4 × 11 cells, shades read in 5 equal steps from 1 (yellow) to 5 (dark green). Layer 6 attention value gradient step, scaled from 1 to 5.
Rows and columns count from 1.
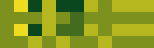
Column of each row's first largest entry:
3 6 3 1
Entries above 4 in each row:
3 0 1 0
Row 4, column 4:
3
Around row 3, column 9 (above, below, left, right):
3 3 3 2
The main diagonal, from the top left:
3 3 5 3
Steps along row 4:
same down up down up same down up same same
